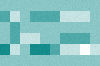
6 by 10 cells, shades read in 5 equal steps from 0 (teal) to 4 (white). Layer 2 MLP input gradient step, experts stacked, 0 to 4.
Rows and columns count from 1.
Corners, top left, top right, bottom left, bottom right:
2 2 2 2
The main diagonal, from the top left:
2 3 2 3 0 2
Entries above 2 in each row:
0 4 0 2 5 0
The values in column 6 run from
1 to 2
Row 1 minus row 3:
0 1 0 0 0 0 0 0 0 0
